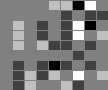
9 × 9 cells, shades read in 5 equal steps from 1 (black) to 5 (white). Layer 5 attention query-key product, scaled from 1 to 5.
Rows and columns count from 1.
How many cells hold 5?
4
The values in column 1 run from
3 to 3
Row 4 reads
3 4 3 2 3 2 5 3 4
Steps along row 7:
down up down down up up down up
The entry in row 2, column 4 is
3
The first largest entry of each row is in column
8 1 7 7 2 1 1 7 3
